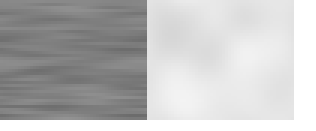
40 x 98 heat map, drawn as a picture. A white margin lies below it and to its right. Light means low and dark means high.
It is made of 1 by 2 panels. Panel 1,1: middling, streaked across, faint in contrast. Panel 1,2: very low, smooth, faint in contrast.
